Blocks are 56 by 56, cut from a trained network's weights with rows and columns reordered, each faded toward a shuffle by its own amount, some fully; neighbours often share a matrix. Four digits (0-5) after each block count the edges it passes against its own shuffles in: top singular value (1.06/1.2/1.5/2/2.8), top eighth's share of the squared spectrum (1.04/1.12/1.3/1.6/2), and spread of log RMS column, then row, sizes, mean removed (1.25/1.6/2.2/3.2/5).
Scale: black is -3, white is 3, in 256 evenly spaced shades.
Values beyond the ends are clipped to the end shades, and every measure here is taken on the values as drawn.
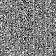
2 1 0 0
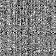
3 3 0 2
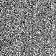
1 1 0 0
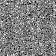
1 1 0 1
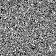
0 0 0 0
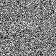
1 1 0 0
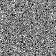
2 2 1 1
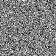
0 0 0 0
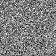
1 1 0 0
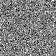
1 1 0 0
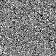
0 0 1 0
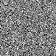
1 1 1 0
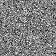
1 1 0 0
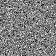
0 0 0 0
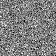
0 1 0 0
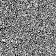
0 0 0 0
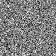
1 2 0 0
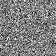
0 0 0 0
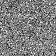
0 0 0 1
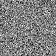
1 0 0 0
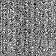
3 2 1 2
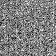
1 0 0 0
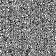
1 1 0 1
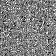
1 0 0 0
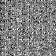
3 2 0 2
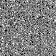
1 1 0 1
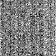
3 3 0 2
